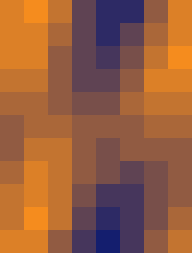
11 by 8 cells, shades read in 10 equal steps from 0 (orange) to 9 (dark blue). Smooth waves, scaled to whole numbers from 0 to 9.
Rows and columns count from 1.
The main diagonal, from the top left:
1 1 4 6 5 4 4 4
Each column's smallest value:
1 0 2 4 4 3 1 0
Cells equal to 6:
8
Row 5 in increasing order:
2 2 3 3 3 4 5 5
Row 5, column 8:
2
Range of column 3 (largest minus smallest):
2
